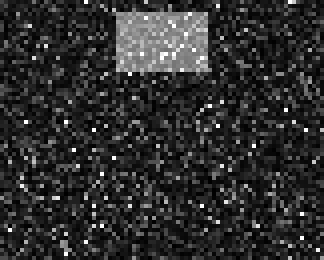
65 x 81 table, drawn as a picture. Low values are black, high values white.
Odd patch: higher, in the top middle. Ninth with the highest average: top middle. Histogram: skewed, a long tail of high values. Odd rows or columns: none. Stripes: none.
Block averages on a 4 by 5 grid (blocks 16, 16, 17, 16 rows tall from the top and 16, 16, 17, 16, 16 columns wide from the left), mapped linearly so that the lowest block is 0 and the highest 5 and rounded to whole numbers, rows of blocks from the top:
01510 | 00100 | 00000 | 00000
